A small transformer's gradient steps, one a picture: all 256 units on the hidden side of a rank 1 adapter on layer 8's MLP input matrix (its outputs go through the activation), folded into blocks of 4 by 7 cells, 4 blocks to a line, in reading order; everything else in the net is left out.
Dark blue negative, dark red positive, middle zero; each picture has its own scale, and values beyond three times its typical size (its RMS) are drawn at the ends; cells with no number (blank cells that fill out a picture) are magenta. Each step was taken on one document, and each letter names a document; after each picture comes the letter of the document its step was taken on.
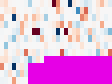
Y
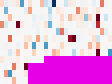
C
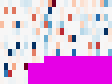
C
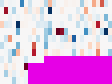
C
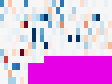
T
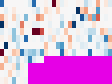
Y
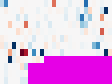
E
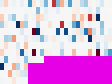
Y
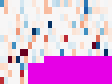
E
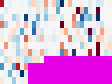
Y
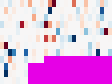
C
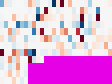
Y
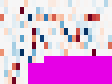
T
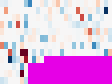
E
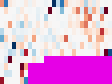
E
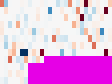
E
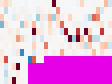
T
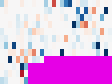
E
